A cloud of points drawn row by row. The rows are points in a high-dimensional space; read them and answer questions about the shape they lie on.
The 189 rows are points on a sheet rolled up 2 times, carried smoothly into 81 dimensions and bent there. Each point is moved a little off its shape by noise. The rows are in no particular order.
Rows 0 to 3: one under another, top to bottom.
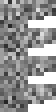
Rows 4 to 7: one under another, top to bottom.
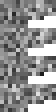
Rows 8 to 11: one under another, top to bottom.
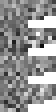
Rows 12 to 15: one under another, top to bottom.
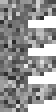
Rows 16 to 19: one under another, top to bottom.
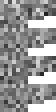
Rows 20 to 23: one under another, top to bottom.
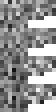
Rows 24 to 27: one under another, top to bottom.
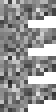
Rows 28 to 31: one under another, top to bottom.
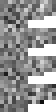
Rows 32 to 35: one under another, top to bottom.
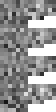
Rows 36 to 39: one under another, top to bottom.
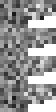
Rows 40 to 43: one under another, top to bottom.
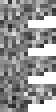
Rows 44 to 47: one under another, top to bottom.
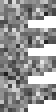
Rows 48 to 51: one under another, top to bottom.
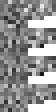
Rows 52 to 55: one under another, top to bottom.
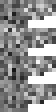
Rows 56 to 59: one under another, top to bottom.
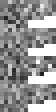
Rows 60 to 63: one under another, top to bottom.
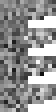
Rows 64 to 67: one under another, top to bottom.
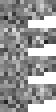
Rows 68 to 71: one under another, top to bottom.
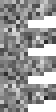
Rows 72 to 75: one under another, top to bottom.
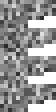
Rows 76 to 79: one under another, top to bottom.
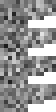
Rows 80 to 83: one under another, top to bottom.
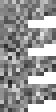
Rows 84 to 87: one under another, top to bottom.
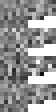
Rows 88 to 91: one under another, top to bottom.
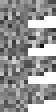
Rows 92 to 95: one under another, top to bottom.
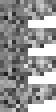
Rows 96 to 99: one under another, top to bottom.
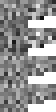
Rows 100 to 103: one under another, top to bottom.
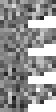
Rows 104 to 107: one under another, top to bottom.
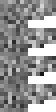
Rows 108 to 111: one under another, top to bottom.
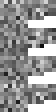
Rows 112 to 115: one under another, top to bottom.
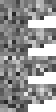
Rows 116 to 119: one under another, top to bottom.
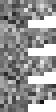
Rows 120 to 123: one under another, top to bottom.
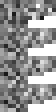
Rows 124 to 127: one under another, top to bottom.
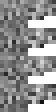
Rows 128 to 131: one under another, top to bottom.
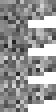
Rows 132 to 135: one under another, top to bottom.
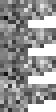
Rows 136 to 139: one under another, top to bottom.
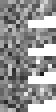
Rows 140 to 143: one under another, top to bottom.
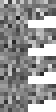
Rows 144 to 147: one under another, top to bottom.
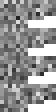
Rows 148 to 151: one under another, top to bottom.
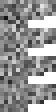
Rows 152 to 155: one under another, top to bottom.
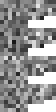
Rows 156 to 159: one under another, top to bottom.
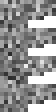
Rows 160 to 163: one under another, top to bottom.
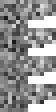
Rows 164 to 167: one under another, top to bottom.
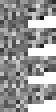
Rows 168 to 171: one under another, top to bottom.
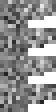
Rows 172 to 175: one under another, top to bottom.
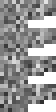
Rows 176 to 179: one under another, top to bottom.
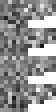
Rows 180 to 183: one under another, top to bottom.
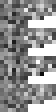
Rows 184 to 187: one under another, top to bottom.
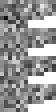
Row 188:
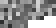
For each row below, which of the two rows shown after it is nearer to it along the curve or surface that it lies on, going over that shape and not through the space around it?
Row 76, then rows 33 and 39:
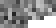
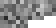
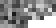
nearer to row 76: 33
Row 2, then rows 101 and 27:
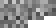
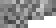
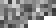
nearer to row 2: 101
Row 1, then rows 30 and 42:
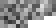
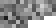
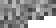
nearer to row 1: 30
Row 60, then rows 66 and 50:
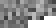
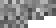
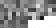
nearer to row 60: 66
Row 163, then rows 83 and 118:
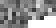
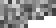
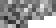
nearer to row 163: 83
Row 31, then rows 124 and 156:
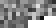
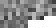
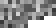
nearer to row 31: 156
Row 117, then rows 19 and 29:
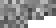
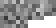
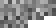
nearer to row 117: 29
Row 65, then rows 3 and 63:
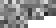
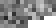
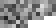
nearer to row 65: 63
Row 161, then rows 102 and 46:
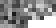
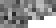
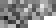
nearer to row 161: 46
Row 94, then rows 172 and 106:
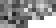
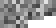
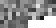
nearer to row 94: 172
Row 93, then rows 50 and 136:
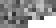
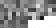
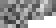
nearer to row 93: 50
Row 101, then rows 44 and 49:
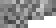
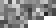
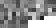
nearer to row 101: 49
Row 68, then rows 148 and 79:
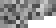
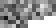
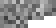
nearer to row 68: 148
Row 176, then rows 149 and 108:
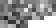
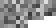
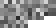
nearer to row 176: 149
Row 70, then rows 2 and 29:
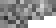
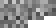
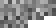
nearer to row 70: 2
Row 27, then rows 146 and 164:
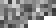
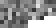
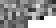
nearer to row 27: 164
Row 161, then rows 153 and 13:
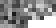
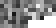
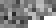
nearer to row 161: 153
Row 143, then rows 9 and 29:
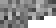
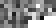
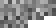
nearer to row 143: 29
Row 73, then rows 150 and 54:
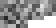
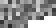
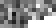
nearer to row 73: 54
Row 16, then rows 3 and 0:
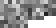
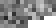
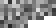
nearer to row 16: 0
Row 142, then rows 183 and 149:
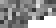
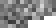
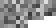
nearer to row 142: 183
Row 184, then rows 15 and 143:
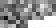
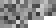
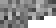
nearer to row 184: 15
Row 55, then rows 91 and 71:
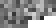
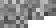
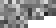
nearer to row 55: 91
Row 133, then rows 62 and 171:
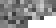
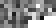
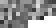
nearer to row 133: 171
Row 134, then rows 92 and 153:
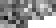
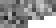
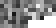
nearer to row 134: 153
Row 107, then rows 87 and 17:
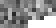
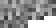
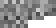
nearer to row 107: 17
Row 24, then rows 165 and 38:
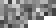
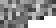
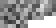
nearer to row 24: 165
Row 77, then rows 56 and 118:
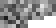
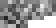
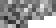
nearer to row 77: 56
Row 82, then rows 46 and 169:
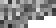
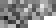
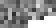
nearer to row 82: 169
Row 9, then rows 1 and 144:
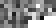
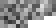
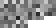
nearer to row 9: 1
